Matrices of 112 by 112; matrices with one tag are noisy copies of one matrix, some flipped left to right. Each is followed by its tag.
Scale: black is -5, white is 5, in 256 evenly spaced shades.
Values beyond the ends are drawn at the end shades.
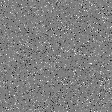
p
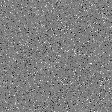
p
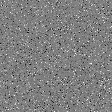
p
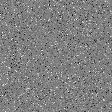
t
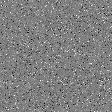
p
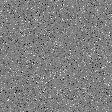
t
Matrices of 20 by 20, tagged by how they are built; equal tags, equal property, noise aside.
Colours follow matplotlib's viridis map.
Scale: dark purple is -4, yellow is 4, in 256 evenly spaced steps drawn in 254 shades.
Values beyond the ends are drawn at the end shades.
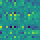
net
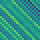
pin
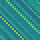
pin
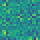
net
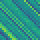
pin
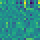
net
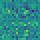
net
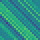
pin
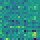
net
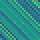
pin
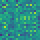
net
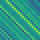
pin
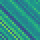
pin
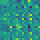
net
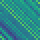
pin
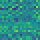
net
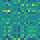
net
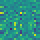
net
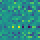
net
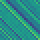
pin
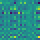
net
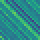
pin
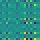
net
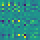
net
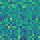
net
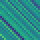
pin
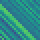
pin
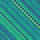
pin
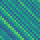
pin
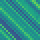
pin
